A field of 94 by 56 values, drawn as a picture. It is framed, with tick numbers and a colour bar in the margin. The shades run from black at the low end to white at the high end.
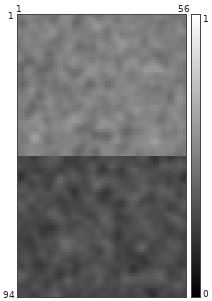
It is made of 2 by 1 panels. Panel 1,1: middling, blotchy, faint in contrast. Panel 2,1: low, blotchy, faint in contrast.
